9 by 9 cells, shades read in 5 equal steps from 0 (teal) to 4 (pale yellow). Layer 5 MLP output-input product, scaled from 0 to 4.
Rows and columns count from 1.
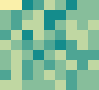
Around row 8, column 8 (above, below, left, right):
1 2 1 2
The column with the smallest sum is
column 3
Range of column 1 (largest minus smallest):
3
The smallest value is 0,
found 8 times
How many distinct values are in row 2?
4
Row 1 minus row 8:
3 1 -1 -1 0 0 -1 0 0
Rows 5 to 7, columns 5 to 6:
1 0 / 2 3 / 1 2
